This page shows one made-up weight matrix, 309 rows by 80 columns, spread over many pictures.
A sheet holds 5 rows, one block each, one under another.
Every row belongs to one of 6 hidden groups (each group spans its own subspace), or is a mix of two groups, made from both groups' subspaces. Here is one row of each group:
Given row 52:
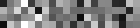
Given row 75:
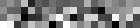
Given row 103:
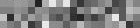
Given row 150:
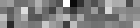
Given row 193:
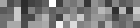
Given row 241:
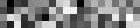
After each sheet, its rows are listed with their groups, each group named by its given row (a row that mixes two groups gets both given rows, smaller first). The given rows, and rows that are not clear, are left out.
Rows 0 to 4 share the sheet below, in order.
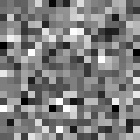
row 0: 103
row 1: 150
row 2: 150
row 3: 75
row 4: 241
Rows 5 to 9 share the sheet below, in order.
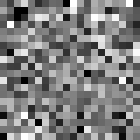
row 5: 150 and 193
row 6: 75
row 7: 52
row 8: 150
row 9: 52
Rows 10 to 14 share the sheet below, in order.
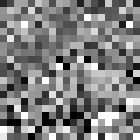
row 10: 52
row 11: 241
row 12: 150
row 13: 241
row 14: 150
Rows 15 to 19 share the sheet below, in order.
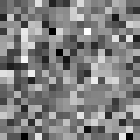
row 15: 103
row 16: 193
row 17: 150
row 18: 103
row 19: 52
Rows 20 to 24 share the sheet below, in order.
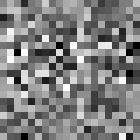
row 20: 150
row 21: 241
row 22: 241
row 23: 150
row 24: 52
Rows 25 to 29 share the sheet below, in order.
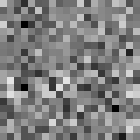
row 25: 52
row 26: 52
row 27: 75
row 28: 150 and 241
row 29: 241
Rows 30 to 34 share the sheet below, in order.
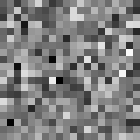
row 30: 103
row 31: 52
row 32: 75 and 193
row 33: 150
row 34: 241
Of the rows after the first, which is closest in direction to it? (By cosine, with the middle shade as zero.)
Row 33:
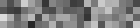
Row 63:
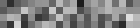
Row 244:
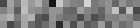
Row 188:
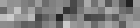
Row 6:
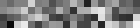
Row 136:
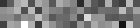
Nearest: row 188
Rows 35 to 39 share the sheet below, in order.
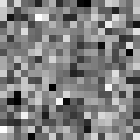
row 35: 103 and 193
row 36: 52
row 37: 103
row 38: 193
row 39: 150
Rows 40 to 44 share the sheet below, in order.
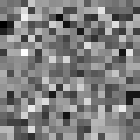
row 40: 75
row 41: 52
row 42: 103
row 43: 241
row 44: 150
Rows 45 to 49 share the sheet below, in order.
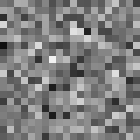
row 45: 75
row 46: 75 and 150
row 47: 103
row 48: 103
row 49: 103
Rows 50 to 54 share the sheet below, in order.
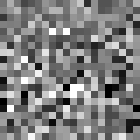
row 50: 150
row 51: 103
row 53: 150
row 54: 241
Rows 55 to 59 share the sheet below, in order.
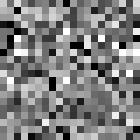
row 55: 103
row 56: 75 and 241
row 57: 75
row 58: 193
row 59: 241
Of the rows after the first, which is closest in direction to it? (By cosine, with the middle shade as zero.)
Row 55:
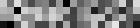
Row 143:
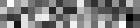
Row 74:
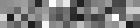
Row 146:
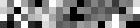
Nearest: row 146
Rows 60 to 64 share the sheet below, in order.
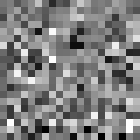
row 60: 103
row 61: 103
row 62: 52 and 193
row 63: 241
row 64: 241
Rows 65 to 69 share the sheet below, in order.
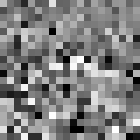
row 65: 52 and 193
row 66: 193
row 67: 150
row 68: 150
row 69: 103
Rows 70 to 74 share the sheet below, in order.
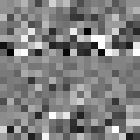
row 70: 103
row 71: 75
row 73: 103
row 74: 103
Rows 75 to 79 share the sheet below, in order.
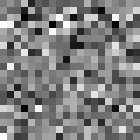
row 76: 103
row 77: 241
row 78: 52 and 103
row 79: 75
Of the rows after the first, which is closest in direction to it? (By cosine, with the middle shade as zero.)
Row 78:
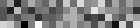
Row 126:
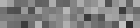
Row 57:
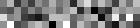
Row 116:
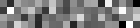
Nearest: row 126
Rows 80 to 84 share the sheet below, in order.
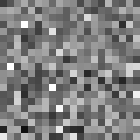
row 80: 52
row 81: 193
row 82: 241
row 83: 193
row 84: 75
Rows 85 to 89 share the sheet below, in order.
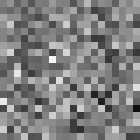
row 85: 75
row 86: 75
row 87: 193
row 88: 75
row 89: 103
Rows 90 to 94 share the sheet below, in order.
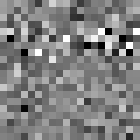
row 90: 103
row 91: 52
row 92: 193
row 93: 52
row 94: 52
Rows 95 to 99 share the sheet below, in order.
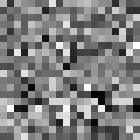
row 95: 241
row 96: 241
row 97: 75 and 150
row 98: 75
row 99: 150
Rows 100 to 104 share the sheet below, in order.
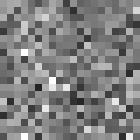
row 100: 103 and 241
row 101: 52
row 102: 75 and 241
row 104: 52
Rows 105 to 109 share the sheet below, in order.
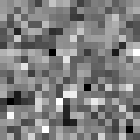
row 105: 103
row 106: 75 and 103
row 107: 150
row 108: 193
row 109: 241
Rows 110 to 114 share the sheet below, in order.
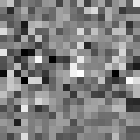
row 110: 52 and 150
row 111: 52
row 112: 103
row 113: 103 and 241
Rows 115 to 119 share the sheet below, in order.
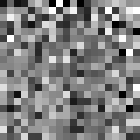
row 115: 241
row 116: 52 and 241
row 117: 103
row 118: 52 and 103
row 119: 103
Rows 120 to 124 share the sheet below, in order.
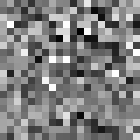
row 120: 75
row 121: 150
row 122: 103
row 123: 193
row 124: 150
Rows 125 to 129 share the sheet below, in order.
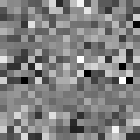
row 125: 150 and 241
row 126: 52
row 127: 52
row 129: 103
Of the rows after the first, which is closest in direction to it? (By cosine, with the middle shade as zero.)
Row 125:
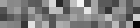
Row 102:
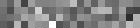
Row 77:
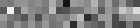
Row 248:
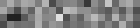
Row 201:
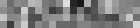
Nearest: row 77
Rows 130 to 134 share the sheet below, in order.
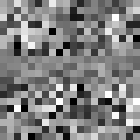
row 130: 103
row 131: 193
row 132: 75
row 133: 241
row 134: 241
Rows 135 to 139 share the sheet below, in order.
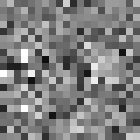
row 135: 150
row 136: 52
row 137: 150
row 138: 52
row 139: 103
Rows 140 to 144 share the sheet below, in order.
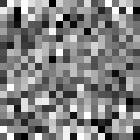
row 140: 193
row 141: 193
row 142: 52 and 103
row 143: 241
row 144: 75
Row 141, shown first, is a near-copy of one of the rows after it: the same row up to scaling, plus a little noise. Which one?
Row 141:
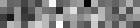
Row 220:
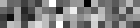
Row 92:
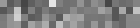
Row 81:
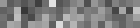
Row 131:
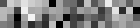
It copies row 220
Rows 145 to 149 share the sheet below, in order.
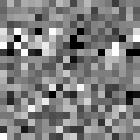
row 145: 193
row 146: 103
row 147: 150
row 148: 241
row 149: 75
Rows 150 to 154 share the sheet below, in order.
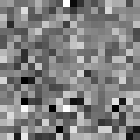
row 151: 52 and 103
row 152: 52
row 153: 75
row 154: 241
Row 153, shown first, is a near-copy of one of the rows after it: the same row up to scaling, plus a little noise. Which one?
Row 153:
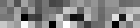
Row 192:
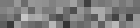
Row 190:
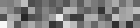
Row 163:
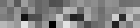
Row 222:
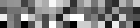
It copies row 163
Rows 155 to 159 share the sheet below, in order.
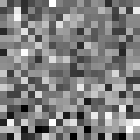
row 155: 193
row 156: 52
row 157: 103
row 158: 52
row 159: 241
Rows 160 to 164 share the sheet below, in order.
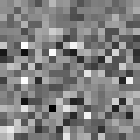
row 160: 103
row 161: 75
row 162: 52
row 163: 75
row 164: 75 and 193
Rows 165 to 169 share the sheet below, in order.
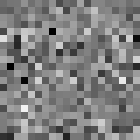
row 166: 193
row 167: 52 and 241
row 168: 52
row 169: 75
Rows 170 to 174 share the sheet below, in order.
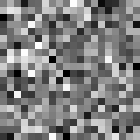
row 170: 150
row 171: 52 and 193
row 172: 193
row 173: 103 and 241
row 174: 75
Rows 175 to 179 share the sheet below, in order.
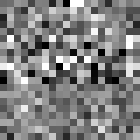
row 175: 103 and 150
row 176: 241
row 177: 150
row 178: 52 and 75
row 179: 75
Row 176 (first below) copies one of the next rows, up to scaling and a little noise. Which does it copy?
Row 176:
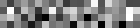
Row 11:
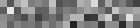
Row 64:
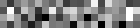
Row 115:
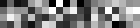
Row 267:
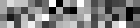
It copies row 64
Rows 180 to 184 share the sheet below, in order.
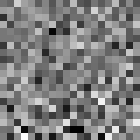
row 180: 75
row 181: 103
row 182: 52 and 193
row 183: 75
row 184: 75 and 103
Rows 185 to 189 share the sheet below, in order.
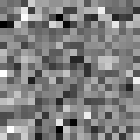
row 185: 75
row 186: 75
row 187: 150
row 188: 193
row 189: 193
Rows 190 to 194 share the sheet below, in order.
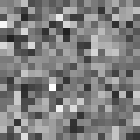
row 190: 75
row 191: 150
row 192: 75
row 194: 103
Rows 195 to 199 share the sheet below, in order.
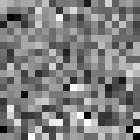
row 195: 193
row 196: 75
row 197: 241
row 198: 150 and 241
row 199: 150
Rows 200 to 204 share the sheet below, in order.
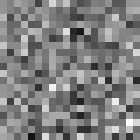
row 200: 103
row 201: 150
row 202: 52 and 75
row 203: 103
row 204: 103 and 241
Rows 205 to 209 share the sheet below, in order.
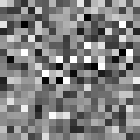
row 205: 52
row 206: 52
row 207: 150 and 241
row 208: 52 and 193
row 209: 103
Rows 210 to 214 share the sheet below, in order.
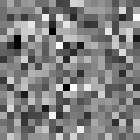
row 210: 75 and 241
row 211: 193
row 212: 52 and 150
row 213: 150
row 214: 193
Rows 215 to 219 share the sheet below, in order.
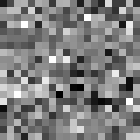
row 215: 52
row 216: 103 and 193
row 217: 103
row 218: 150 and 193
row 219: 103
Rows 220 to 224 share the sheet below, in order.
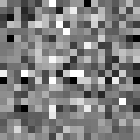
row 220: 193
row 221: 241
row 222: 75
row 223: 75
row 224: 193
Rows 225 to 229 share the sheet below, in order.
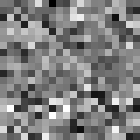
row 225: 103
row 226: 193
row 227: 150
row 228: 75
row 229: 103
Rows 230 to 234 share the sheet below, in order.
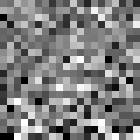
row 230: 75
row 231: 103
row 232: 52 and 150
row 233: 193
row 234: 75
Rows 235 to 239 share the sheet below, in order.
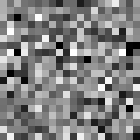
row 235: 193
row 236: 241
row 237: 193
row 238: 52
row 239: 75
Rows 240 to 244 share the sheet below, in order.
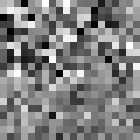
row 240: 150
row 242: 193
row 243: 103
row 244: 193
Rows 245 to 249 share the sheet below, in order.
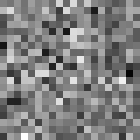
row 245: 150
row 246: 103 and 150
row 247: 241
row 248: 193
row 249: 52
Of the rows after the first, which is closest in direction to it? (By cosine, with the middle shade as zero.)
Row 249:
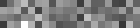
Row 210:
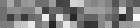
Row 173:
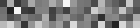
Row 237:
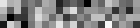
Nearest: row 210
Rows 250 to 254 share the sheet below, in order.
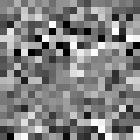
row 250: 75
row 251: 241
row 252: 103
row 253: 52
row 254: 75
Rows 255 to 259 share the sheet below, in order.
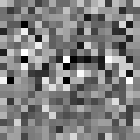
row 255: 52
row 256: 52
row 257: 52 and 150
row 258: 103
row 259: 193
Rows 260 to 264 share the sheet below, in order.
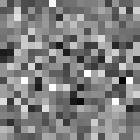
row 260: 193
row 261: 75
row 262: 52
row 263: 103
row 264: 150
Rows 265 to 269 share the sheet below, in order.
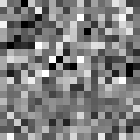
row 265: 52
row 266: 193
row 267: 241
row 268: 150
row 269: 103 and 241
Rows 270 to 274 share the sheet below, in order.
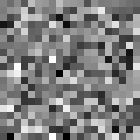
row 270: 75
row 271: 52
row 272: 193
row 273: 75
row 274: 75
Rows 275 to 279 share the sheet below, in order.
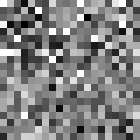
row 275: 52
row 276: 103
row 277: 193
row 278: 193
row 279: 52
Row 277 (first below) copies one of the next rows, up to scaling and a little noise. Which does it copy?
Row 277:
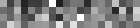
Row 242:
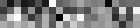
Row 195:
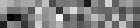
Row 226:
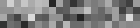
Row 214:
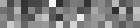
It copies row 214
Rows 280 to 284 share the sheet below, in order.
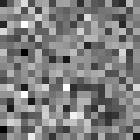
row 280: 52
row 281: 52
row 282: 103
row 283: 150
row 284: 150
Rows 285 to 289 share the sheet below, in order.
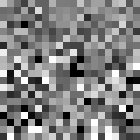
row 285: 52
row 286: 75
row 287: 103
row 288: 52
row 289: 52 and 150
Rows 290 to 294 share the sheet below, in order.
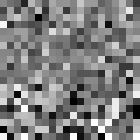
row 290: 52 and 193
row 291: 103
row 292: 52
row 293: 103
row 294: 75
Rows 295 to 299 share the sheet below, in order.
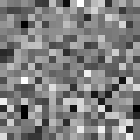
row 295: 52 and 150
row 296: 75
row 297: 52
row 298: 75
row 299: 52
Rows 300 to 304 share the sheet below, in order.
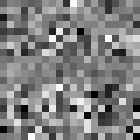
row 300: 150
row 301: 241
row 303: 75 and 150
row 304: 150
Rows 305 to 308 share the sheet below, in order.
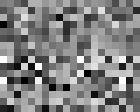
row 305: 75
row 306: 150
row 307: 52
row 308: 103
